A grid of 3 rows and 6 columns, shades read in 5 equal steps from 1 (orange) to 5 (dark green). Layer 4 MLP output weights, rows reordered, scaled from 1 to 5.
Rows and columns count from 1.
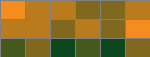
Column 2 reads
2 2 3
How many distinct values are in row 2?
3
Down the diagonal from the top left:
1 2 5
